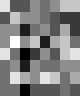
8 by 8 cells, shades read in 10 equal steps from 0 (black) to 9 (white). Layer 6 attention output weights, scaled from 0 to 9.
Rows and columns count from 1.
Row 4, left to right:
5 9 5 7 1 6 7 4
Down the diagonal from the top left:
8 7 1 7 5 4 4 3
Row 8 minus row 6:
0 -1 -1 -2 -1 -1 -1 -2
